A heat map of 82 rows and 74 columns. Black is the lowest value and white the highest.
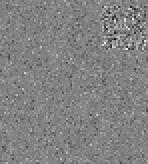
There is no overall slope. Values change most from cell to cell in the top right. The halves do not mirror each other. There are no regular stripes. The distribution is heavy-tailed on both sides. The texture is fine-grained noise. On average the colour sits 50% of the way up the scale. An odd patch, rougher than its surroundings, sits in the top right.
